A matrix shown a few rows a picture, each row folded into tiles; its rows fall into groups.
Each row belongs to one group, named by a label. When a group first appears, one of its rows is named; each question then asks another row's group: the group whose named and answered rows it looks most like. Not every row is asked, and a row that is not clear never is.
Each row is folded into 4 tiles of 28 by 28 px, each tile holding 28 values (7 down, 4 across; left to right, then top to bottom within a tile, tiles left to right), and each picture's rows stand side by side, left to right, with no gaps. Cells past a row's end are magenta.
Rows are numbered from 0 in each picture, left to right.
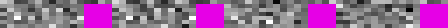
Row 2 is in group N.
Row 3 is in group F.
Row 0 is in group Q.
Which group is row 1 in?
Q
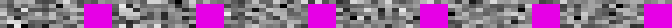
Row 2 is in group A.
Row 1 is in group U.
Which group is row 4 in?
F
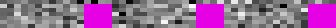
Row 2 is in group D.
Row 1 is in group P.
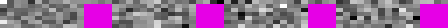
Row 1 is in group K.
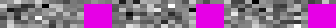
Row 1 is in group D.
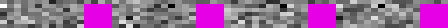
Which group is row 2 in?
N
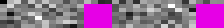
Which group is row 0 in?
K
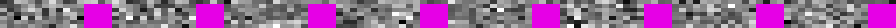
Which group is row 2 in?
A
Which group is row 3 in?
F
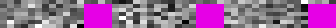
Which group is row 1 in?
N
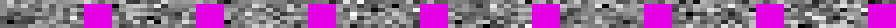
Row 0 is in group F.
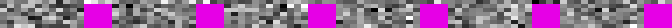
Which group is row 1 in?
A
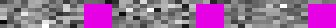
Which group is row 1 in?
K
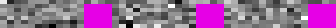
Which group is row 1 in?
U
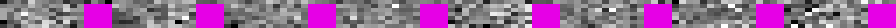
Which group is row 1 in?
F
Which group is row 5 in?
K
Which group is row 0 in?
K
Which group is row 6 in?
A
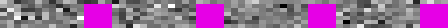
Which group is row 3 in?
P
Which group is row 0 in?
Q
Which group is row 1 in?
U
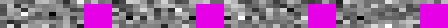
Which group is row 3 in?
A
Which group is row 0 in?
U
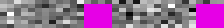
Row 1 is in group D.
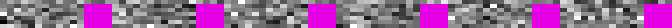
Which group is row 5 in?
Q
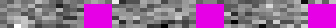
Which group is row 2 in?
P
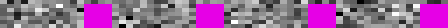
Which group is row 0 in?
D
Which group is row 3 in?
F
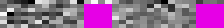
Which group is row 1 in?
N
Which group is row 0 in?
P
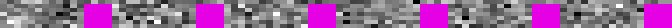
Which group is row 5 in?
D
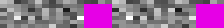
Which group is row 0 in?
Q
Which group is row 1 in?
Q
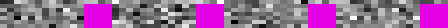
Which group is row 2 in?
P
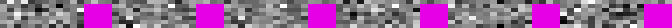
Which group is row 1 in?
U
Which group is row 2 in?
U
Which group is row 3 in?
D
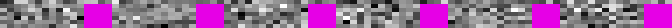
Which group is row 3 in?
N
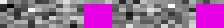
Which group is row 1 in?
D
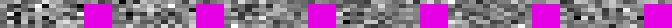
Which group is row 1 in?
D
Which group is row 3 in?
P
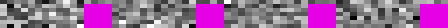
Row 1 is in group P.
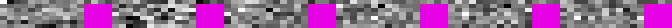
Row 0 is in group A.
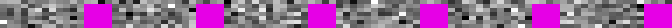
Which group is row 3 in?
P
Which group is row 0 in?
K
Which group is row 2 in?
K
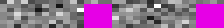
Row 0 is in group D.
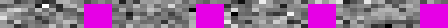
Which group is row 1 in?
D
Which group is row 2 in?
P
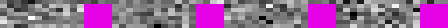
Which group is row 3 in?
D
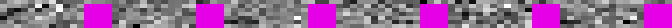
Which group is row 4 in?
D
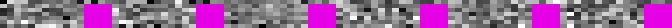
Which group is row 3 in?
Q
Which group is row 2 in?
P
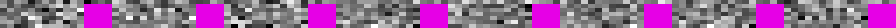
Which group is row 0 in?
F
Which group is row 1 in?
Q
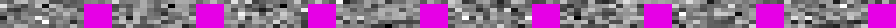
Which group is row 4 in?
Q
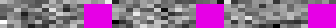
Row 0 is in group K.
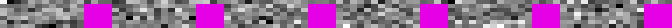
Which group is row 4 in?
A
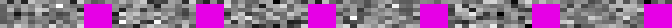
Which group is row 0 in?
D
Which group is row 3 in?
U
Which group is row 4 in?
U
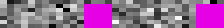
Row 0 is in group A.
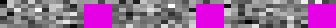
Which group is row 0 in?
K
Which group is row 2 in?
A
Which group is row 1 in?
D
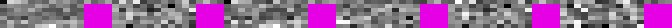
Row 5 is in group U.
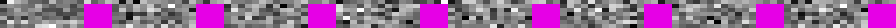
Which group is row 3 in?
N
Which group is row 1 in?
D
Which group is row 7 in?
D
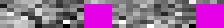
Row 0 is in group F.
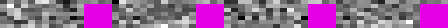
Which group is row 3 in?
A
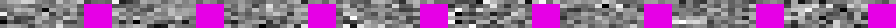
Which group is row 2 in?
P
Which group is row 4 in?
P
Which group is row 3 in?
U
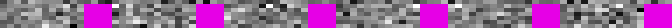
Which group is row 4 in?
U
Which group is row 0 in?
K
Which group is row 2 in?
N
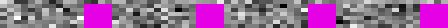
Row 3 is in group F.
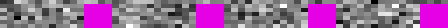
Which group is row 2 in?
D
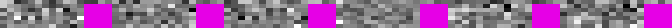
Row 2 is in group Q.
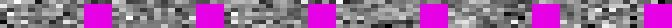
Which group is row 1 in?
Q
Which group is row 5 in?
K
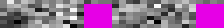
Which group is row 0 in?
F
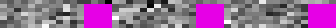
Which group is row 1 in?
N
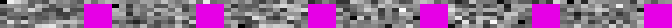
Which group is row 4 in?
N
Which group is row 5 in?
D
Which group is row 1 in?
A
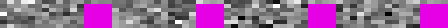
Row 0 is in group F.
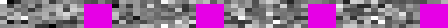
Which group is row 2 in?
U
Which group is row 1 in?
A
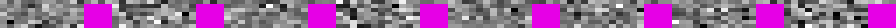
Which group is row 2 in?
N
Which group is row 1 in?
N
